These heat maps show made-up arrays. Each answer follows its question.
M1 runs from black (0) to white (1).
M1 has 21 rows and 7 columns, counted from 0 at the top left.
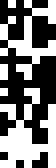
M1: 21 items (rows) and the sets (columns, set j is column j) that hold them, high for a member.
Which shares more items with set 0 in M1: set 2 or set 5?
set 2
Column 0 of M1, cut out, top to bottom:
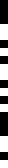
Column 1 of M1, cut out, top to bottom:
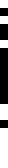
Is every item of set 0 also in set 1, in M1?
no
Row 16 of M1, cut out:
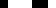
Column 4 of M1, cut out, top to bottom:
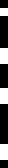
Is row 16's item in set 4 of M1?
no
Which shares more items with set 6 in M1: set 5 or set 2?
set 2
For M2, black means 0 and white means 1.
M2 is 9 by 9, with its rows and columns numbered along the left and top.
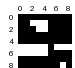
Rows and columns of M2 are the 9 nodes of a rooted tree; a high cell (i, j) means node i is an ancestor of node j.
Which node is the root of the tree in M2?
5
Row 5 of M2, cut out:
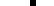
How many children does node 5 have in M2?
2
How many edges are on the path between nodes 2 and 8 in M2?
4
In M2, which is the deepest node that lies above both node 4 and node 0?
6
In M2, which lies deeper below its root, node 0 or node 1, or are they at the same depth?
the same depth
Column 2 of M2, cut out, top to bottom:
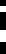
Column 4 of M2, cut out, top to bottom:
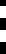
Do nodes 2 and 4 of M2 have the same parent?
no
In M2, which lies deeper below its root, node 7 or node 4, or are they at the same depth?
node 4
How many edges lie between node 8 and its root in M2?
1
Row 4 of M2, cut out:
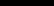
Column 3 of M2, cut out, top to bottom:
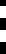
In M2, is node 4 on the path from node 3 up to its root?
no
